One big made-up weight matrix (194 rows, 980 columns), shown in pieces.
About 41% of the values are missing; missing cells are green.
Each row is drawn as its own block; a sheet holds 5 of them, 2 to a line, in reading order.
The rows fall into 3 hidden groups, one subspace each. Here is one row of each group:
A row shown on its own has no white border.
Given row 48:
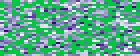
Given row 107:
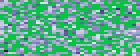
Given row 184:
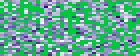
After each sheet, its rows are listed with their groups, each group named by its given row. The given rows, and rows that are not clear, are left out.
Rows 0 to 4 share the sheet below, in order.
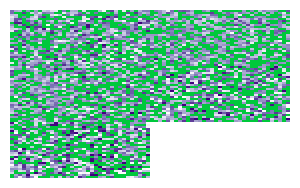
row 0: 184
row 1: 48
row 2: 48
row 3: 107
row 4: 48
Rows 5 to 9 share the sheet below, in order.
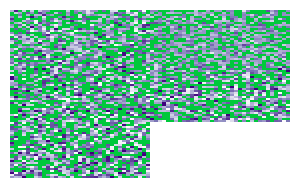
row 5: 184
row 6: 184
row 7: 48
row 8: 107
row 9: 107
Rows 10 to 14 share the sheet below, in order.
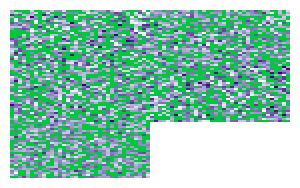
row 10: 184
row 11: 107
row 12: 107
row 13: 184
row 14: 107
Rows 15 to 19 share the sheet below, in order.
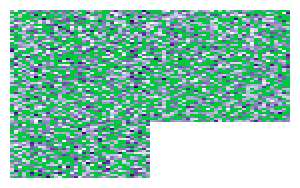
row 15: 184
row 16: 48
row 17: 184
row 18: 48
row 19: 48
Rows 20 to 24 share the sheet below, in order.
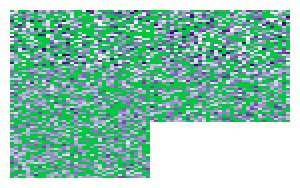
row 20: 107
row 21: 107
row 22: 184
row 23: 184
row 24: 48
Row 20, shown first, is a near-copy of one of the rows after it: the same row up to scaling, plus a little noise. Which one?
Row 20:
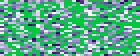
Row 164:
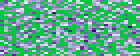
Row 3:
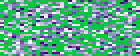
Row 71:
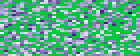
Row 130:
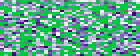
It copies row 3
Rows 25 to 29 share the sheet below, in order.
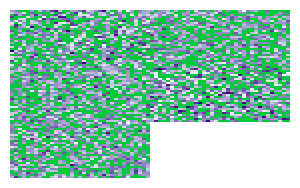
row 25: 184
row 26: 184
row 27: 107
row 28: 107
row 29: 184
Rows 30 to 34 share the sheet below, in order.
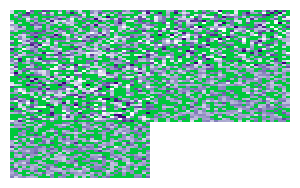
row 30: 48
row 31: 107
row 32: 48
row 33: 48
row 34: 184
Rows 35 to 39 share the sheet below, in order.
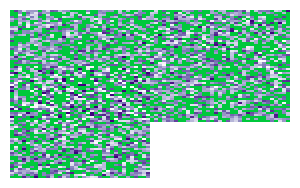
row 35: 107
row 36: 107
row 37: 107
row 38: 184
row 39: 184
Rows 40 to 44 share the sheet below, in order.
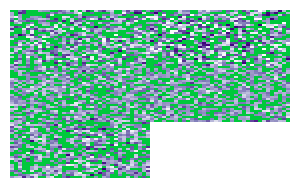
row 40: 107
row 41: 107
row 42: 48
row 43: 107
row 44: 48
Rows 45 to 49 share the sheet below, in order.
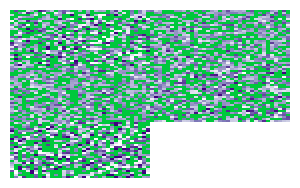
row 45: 48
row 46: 184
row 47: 48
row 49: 107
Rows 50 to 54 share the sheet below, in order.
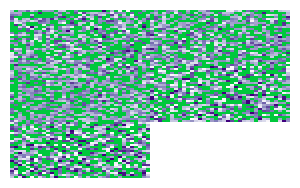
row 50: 184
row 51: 107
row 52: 184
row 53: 107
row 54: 107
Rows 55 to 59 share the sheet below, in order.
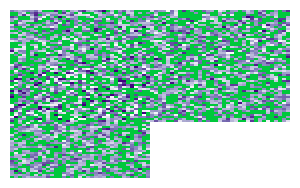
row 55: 184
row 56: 48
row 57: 184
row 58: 184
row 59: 48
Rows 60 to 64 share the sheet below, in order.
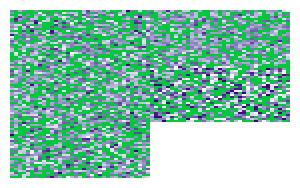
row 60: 184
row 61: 48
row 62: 48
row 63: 48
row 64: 48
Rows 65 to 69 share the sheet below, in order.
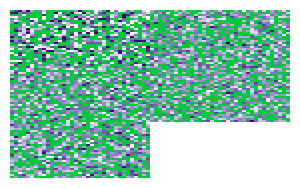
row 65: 107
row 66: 184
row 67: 48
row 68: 107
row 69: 107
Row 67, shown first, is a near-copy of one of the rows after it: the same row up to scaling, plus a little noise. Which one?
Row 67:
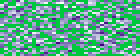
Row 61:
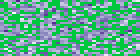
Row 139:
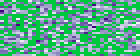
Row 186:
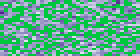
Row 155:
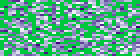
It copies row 155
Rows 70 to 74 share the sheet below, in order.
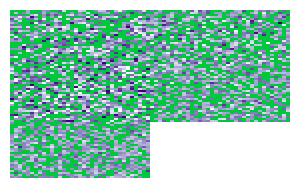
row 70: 184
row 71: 107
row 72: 48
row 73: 184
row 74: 107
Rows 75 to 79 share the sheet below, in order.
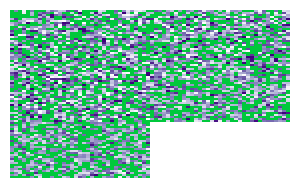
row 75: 107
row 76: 184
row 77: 107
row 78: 48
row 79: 48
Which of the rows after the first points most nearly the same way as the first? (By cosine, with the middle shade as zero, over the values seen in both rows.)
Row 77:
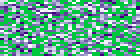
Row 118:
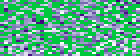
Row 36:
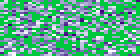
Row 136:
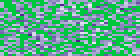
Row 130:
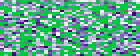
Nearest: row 130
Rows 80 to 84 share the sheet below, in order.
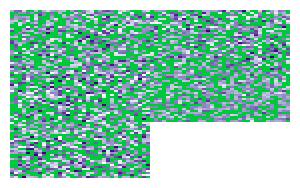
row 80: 107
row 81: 184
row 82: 107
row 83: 107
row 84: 107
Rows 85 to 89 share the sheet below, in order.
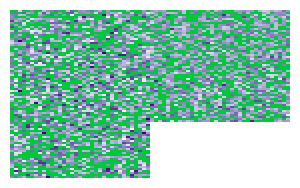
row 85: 48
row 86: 48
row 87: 107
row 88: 107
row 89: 48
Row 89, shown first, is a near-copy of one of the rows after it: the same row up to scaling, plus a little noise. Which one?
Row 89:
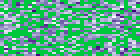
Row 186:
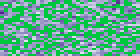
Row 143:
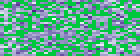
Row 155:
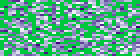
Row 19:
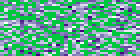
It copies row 143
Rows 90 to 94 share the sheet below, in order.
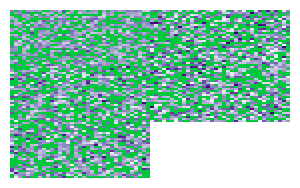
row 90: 48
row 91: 184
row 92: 184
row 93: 184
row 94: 184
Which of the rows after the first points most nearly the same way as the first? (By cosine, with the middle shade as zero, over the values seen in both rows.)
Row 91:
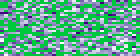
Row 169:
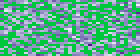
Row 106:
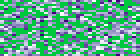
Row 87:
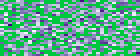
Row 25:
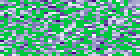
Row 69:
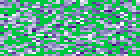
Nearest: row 106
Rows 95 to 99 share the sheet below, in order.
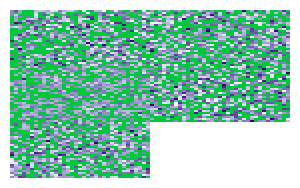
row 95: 184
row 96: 184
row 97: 48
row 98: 107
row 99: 107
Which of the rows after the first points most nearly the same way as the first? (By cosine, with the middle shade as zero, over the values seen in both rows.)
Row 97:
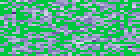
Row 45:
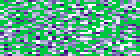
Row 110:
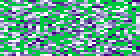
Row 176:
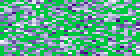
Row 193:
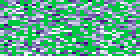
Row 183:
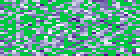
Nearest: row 110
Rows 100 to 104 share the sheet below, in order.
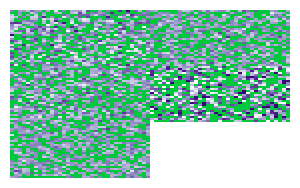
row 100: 184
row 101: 107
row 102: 107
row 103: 184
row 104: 48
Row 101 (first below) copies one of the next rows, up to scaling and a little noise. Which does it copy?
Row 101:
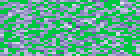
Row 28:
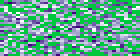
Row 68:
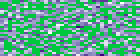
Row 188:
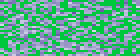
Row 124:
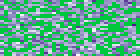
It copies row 68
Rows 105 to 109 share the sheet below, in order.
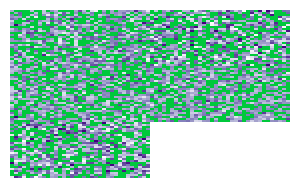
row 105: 107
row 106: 184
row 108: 107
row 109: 184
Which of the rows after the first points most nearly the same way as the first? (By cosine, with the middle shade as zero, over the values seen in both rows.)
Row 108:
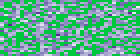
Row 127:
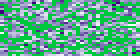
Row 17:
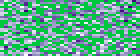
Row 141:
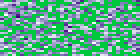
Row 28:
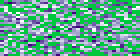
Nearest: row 28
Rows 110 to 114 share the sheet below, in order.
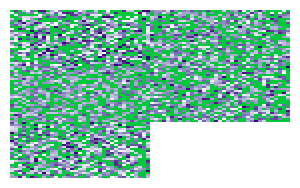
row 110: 48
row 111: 184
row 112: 48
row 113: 48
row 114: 107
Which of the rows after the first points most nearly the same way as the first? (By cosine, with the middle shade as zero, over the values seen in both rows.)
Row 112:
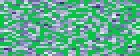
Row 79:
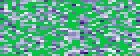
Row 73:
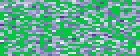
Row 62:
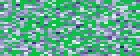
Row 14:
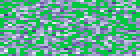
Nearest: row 62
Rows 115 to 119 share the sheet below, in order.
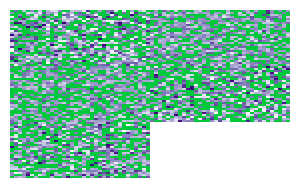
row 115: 184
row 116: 48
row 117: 48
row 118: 184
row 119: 48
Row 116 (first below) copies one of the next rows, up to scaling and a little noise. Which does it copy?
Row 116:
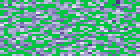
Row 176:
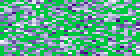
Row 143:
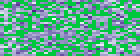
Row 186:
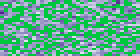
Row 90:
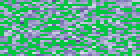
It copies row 186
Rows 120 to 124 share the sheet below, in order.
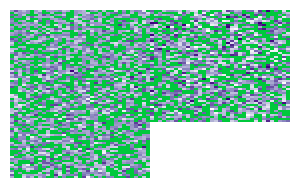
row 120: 184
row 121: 184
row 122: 184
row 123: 184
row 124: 107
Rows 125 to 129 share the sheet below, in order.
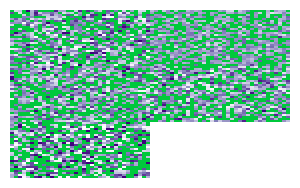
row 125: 48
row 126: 107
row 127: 48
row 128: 184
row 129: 48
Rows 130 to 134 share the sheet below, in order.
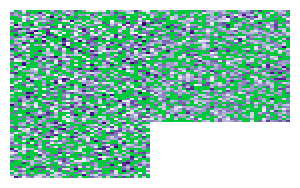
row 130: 107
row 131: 184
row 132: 107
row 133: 184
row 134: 184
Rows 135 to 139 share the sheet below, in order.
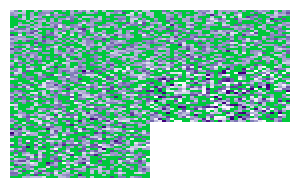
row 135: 107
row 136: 48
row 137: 48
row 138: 48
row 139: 48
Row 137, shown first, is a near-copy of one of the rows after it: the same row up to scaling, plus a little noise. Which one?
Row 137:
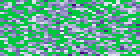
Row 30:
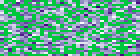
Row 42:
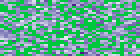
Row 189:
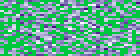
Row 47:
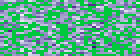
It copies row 42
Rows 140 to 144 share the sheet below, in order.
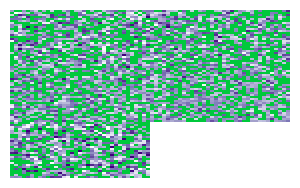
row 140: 107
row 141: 107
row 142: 184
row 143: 48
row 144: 48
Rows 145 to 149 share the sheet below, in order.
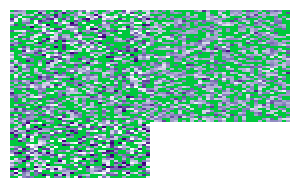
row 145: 184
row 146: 48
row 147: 184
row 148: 107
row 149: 48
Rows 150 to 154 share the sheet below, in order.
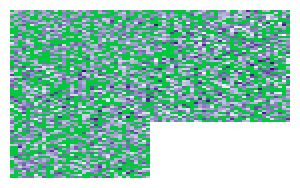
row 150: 107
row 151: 107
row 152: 48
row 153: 107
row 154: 48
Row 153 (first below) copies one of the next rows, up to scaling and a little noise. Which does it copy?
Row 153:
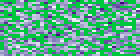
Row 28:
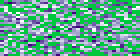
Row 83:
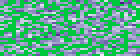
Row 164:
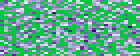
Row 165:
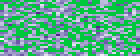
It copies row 83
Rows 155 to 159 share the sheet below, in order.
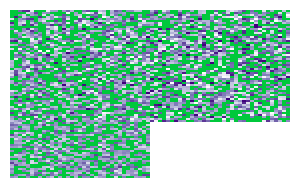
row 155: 48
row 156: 107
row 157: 48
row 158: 184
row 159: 48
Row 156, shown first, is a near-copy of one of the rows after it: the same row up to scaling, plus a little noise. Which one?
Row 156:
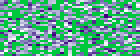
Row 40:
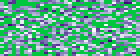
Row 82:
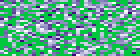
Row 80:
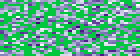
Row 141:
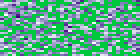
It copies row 80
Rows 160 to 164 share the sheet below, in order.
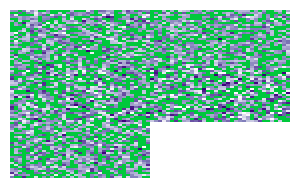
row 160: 48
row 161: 48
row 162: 48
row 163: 48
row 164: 107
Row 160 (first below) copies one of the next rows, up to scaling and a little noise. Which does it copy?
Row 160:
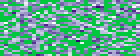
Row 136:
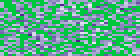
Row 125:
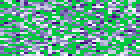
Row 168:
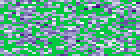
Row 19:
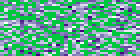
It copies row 19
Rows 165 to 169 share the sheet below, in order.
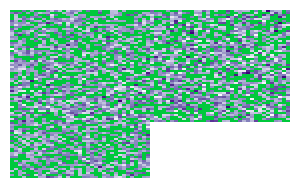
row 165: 107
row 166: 184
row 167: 107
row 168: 48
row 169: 48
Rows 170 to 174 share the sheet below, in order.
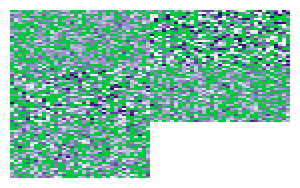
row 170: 184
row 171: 184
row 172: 48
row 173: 107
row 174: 107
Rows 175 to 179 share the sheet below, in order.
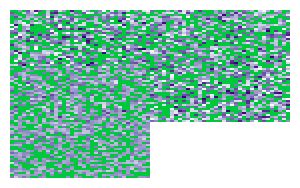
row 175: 107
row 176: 48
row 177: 107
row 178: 107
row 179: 184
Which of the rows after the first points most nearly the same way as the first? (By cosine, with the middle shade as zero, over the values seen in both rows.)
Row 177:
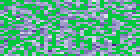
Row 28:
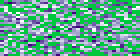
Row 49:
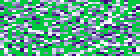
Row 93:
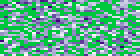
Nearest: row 93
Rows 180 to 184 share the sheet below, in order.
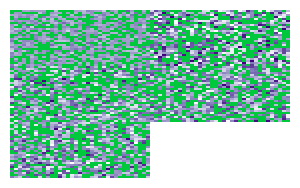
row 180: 184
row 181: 184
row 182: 184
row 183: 107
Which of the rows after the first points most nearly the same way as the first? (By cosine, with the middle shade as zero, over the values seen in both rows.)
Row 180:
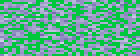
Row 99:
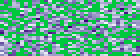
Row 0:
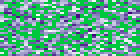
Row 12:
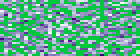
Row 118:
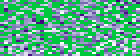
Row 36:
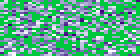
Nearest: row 0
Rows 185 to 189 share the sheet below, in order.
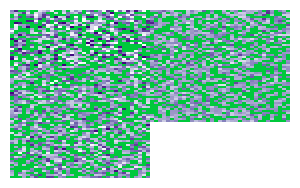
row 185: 184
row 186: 48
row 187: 184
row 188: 107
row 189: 48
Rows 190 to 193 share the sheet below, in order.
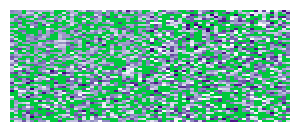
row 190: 184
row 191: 184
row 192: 107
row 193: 184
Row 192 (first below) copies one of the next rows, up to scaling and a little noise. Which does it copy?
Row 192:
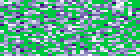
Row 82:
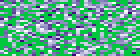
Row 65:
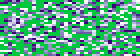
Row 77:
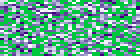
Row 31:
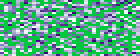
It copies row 77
